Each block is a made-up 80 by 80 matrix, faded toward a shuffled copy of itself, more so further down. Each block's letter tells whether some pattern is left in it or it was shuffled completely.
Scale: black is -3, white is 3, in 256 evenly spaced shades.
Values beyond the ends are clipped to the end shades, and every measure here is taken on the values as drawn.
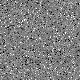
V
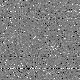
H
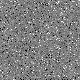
V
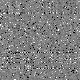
H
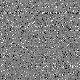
H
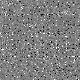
H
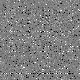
H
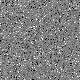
V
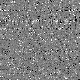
H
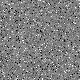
V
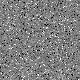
V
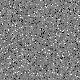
V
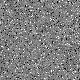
V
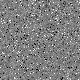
V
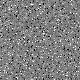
V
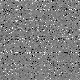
H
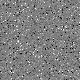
V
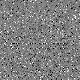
H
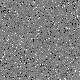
V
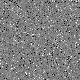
V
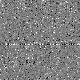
H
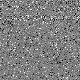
H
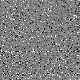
H
